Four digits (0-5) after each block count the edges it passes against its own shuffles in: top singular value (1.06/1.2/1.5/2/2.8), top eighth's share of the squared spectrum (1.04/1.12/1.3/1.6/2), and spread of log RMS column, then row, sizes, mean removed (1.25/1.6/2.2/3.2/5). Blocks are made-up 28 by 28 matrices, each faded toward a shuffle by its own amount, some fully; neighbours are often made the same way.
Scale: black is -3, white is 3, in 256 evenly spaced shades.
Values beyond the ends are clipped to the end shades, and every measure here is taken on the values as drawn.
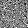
0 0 0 0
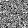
0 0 0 0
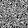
0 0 0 0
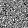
0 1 0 0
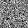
0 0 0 0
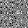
3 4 2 2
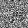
2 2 0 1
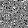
2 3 1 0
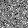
0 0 0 0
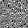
2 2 0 0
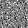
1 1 0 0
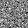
0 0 0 0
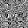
3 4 2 1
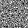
1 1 0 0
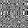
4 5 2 2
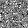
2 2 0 0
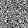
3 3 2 0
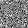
1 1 0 0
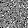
1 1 0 0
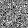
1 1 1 0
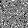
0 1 0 1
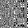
3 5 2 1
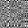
4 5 3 2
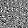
2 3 1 1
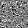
2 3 1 1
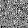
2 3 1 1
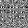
3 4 1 2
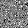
1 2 1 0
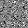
2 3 1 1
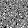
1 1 0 0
